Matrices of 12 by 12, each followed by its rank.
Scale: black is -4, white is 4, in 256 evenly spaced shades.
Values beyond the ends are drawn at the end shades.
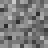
full rank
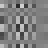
one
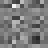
two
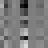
one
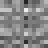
two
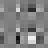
one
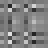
one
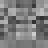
two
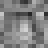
two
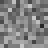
full rank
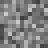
full rank
